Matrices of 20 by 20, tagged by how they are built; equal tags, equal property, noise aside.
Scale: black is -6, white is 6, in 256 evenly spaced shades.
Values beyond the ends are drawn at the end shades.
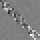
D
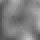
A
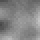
A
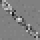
D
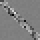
D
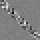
D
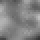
A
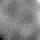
A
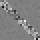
D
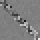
D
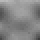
A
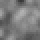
A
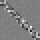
D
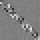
D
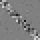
D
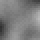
A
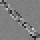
D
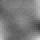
A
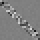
D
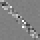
D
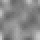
A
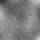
A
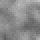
A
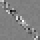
D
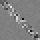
D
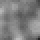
A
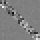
D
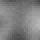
A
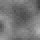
A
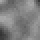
A
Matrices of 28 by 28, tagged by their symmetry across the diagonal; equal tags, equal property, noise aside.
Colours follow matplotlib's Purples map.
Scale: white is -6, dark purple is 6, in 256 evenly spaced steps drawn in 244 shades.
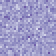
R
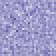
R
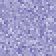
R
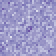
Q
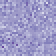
R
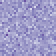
R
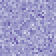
Q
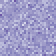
Q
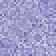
Q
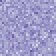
Q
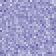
R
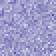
Q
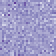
R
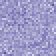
Q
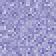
Q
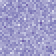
Q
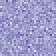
R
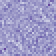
Q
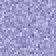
R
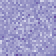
Q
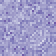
Q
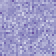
Q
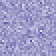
R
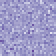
R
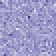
R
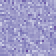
R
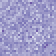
Q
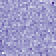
R
